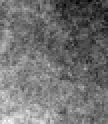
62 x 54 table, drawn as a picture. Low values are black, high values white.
Slope: up to the bottom left. Mirror symmetry: none. Ninth with the highest average: bottom left. Stripes: none. Ninth with the lowest average: top right. Grain: blotchy.
